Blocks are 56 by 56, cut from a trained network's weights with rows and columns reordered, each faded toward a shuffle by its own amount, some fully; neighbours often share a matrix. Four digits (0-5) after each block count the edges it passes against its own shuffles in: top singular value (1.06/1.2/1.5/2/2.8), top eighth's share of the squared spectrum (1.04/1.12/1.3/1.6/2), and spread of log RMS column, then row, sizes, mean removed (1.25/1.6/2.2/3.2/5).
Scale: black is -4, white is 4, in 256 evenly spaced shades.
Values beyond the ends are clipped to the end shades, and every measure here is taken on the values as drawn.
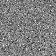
1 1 0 0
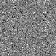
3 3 1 1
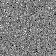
0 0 0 0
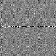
3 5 1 2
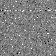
2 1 0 0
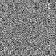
3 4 2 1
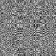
4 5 3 2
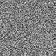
3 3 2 1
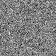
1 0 0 0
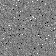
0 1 0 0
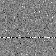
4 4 0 1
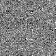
3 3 1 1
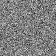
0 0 0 0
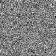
3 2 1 0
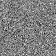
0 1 0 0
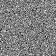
0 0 0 0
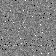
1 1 0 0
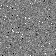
0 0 0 0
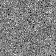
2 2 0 0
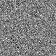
1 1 0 0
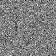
2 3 0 0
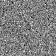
1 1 0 0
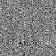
3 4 2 2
